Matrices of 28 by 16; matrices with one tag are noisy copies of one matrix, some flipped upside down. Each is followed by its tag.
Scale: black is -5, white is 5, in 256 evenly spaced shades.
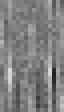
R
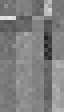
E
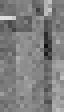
E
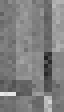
E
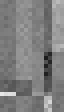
E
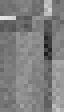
E
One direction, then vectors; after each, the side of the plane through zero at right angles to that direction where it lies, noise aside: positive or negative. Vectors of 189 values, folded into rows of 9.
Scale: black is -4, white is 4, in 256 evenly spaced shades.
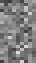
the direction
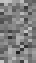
negative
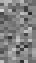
negative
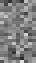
positive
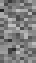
positive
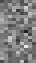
positive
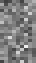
positive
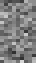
positive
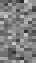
positive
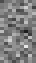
positive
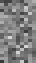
positive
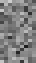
negative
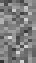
positive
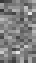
positive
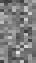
positive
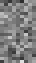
positive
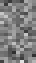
positive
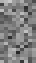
negative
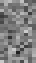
negative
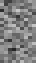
positive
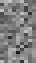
negative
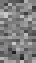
positive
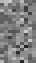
negative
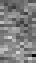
positive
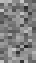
negative
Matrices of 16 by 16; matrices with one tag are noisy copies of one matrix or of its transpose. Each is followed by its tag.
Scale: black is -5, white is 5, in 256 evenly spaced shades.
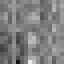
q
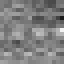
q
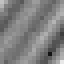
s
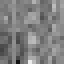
q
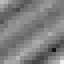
s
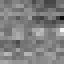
q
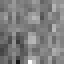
q
